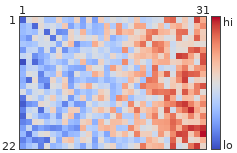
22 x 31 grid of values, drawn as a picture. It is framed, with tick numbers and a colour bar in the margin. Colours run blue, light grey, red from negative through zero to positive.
Fine speckle covers the field. The field climbs toward the right. There are no regular stripes.
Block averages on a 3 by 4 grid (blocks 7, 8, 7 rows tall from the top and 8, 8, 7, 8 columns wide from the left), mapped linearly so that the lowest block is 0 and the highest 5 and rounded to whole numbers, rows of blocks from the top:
1 1 3 4 | 1 1 3 5 | 0 2 3 5
